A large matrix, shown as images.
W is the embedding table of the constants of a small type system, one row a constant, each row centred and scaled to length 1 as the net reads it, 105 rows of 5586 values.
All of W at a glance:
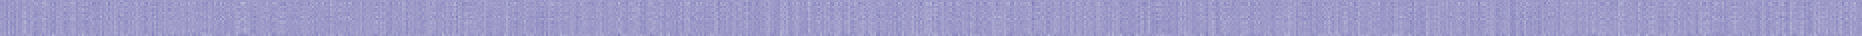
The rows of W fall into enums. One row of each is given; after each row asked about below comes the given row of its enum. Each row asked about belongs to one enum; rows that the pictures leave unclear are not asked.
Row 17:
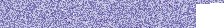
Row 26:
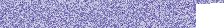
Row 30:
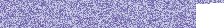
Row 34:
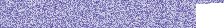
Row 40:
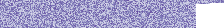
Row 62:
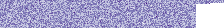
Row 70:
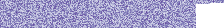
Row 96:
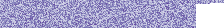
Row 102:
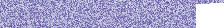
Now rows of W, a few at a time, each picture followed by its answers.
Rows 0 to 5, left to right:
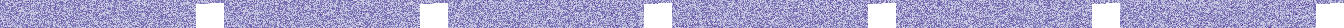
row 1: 40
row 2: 62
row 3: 102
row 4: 30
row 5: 26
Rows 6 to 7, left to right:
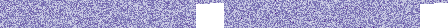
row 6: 30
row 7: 17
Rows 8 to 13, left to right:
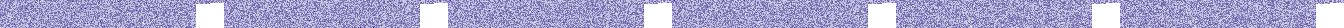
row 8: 62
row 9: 17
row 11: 17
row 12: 30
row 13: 30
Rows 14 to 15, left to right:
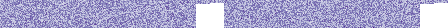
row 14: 96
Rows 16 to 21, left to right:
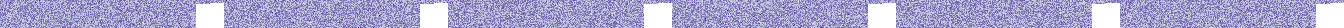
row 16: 62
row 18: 70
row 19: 26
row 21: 62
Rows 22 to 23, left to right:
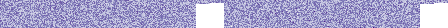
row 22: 40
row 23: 17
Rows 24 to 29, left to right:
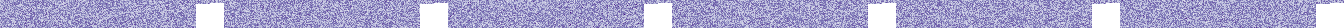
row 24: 96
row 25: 70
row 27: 30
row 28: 30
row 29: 17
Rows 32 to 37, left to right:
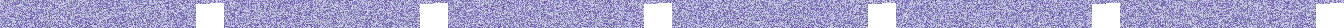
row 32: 96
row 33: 70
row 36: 62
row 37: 30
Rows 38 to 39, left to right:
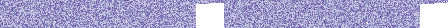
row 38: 40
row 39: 62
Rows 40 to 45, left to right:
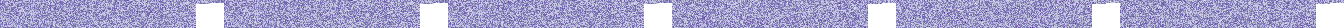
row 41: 40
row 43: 96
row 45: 30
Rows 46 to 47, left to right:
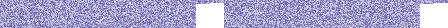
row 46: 102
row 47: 40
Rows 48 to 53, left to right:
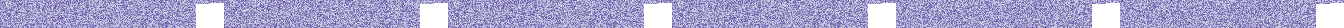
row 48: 70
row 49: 34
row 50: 70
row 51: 70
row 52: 17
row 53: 17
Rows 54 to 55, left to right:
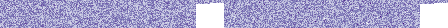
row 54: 30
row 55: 62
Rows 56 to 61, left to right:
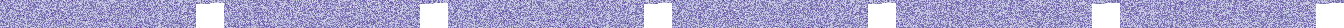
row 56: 17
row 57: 102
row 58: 17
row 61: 40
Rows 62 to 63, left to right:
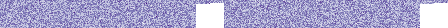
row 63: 34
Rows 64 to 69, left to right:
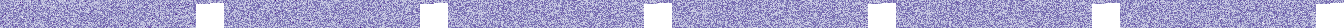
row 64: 26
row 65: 17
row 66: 40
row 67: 40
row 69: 62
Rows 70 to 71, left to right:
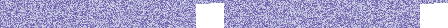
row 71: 30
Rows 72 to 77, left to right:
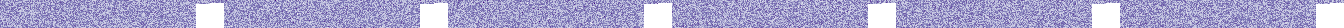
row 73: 17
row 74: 62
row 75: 102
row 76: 70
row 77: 30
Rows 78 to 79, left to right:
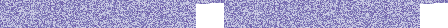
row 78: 40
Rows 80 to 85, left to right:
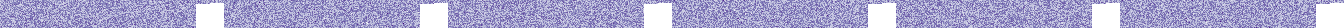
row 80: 96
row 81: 62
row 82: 70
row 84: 30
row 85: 17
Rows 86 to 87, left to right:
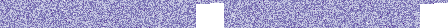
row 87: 62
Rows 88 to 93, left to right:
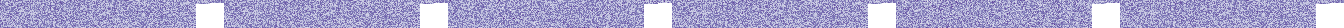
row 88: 40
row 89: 40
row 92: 34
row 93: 40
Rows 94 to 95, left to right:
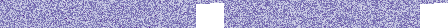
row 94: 17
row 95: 30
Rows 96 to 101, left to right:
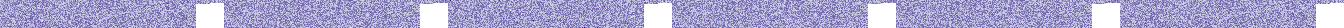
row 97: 40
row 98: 17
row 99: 40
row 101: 96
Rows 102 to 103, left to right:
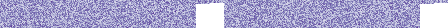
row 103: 96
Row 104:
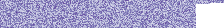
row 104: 70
